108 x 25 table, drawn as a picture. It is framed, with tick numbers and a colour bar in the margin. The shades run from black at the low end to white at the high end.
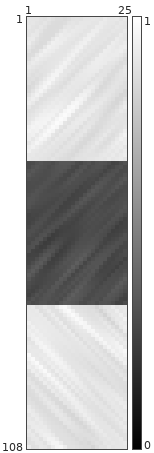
The table splits into 3 rows of 1 panel. Panel 1,1: very high, slanting up to the right, faint in contrast. Panel 2,1: low, slanting up to the right, faint in contrast. Panel 3,1: very high, slanting down to the right, faint in contrast.
